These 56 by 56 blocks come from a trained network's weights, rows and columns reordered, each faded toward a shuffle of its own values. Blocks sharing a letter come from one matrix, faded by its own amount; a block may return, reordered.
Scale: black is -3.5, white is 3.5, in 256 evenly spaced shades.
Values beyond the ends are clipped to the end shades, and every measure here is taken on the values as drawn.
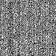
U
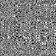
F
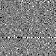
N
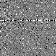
N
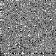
N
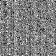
U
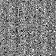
U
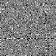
N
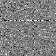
N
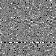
N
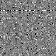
N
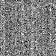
U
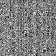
U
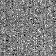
U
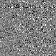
N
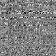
F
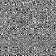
F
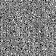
U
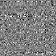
F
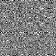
F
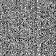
U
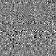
F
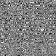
F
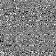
F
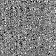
U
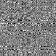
F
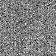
U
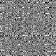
F
